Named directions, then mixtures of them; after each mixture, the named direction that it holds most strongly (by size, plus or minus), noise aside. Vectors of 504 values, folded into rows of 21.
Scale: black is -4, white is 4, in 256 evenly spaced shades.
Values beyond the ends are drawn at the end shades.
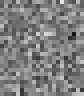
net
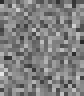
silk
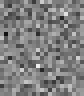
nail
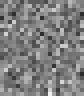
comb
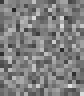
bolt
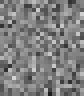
comb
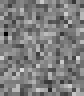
nail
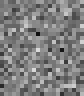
bolt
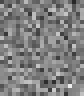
nail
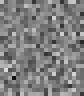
bolt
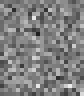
bolt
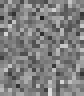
comb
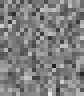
comb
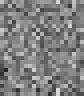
silk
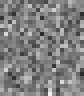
comb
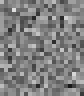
bolt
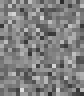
net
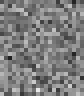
silk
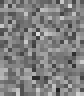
net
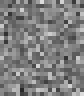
net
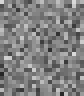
silk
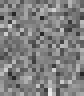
comb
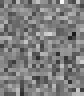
net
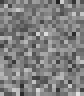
net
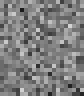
net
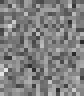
silk
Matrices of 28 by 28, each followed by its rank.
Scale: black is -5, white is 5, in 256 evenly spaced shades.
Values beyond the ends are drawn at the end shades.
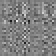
three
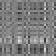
two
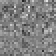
five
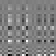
one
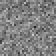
full rank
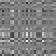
two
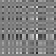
one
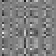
two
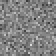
full rank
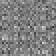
five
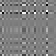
one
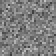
full rank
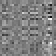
three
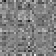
five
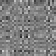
three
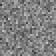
full rank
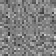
five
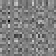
three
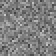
full rank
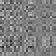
three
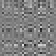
two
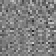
five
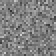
full rank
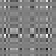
one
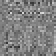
five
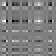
one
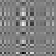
one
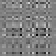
two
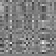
three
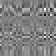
two
